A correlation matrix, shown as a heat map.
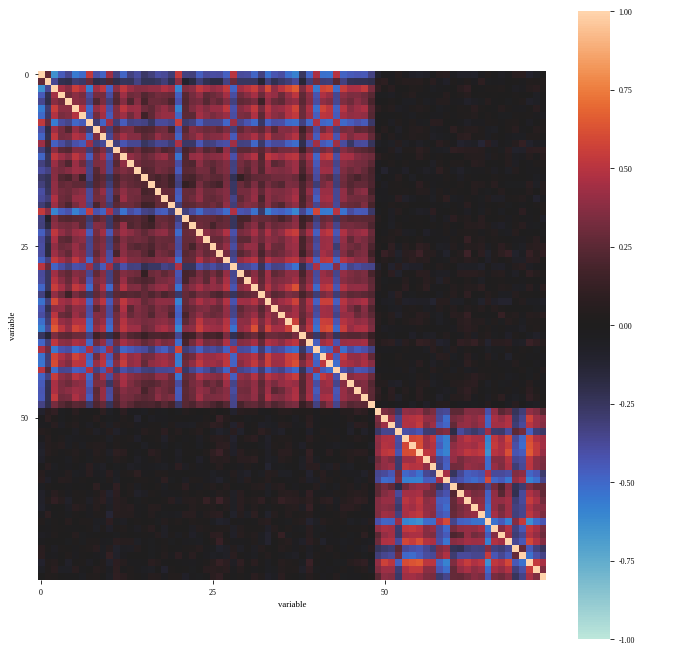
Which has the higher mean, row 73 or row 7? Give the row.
73
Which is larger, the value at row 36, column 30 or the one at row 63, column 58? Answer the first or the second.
the first
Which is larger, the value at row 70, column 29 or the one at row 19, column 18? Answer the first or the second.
the second
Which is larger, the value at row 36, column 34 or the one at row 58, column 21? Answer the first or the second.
the first
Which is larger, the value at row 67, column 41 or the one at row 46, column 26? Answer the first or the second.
the second
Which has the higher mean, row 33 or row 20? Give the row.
33
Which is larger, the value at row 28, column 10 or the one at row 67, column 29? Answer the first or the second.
the first
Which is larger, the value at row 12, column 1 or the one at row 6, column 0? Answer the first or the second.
the first
